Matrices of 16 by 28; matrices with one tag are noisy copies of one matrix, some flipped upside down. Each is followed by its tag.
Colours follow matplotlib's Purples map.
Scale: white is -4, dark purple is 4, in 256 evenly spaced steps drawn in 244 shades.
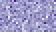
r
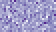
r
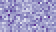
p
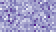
p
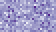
p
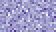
r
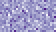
r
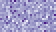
r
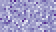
r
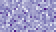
r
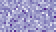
r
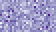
p
